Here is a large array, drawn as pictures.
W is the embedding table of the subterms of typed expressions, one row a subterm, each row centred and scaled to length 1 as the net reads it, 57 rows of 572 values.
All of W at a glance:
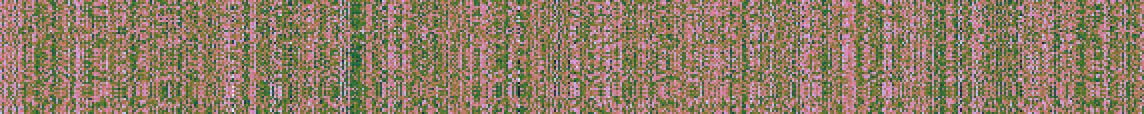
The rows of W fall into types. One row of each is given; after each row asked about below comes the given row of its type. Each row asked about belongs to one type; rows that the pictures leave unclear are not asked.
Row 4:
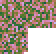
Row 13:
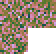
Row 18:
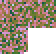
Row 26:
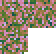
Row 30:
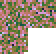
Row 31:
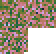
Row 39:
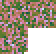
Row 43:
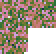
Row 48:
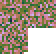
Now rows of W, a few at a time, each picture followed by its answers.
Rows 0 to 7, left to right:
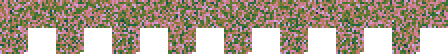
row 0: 18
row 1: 48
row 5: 31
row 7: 43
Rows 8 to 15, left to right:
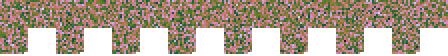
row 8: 39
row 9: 26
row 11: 43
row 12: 18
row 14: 31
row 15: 13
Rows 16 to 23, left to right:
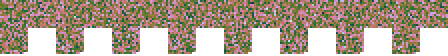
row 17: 18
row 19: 39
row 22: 43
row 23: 30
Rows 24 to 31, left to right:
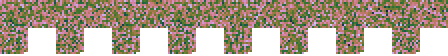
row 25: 48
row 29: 4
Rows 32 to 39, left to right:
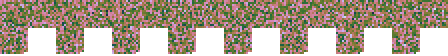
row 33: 30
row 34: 18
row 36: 4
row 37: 48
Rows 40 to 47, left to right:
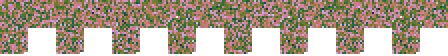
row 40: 4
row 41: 31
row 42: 26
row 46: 31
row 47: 43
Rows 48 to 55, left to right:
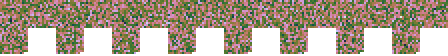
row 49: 4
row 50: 4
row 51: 39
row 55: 43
